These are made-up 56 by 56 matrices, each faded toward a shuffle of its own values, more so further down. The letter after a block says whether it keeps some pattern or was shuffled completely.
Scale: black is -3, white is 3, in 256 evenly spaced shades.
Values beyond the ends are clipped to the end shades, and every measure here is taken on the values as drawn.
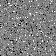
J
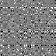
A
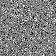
J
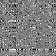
A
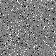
J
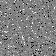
J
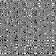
A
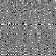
A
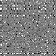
A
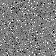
J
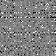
A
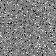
J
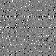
A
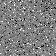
J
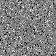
J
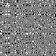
A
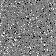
J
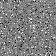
J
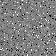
J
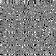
A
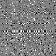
A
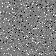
J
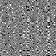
A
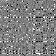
A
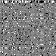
A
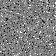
J
